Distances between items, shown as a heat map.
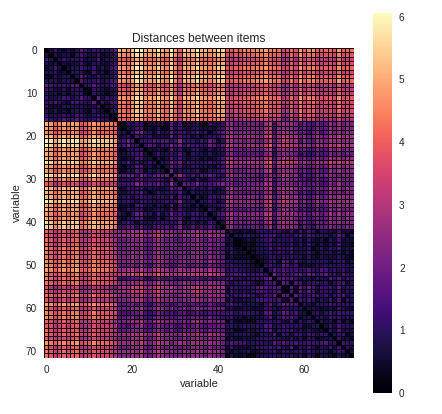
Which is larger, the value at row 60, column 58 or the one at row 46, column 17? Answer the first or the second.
the second
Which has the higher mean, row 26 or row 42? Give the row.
26
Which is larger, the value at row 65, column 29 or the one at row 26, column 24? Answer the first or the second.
the first
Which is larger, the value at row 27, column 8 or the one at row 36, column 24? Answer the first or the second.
the first
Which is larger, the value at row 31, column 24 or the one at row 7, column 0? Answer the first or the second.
the first
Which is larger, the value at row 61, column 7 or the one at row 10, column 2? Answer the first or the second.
the first
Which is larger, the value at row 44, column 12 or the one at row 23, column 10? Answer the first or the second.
the second
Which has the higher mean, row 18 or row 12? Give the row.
12
